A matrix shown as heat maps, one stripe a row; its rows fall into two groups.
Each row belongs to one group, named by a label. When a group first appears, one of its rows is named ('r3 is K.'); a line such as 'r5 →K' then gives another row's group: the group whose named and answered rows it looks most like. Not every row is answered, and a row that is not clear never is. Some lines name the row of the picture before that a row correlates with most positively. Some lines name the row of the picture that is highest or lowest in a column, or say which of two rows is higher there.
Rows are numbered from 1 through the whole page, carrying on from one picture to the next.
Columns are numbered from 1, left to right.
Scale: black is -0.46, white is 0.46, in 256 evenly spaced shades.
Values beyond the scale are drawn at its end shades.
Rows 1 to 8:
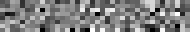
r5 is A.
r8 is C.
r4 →C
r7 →C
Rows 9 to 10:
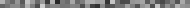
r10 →A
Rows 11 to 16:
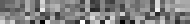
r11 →A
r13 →A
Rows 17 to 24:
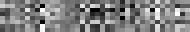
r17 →A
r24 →A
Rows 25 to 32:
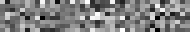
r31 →C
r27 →C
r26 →A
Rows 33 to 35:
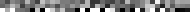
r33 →A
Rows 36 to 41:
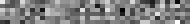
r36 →C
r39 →A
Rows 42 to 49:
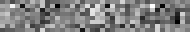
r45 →C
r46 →C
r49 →A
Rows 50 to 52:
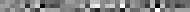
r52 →A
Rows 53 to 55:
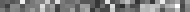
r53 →C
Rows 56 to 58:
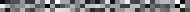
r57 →C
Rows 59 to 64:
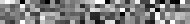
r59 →C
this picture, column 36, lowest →59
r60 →C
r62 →A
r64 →C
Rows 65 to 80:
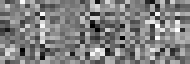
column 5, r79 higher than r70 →Yes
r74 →A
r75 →A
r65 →C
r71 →A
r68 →A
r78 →C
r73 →A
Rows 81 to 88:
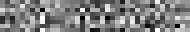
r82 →C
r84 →A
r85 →A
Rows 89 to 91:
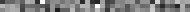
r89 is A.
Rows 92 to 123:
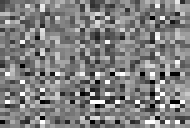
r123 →A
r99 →A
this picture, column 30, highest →122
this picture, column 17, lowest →115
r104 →A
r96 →C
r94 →A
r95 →C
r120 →A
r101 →A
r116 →A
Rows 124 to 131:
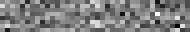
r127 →A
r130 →C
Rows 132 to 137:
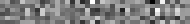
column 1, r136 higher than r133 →Yes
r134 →A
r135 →A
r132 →C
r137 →C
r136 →C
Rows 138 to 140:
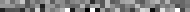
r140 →C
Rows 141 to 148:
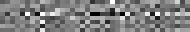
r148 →A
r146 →A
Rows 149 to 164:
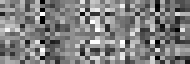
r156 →C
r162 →A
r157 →C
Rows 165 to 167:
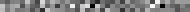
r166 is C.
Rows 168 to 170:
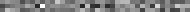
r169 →A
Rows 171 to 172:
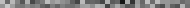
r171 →A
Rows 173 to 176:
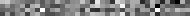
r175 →A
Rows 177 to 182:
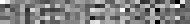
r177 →C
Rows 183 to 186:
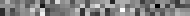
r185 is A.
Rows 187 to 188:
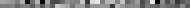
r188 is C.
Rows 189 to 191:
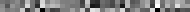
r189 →A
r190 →A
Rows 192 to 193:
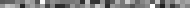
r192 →A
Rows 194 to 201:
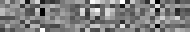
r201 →A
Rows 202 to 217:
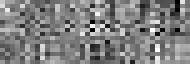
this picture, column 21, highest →208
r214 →A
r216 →A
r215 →A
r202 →C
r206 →C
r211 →A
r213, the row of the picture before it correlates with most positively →201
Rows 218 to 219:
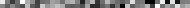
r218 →C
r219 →A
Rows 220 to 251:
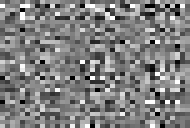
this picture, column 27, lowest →245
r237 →C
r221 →C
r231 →C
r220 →A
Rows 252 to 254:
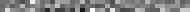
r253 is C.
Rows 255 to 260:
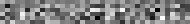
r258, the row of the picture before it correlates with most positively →253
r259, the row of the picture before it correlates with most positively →253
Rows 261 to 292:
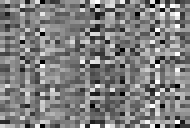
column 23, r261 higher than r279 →Yes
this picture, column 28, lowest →264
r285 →C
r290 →C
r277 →A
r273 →A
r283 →C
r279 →A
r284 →A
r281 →A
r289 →A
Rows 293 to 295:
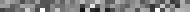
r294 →C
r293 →C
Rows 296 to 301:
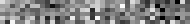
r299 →A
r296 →C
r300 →C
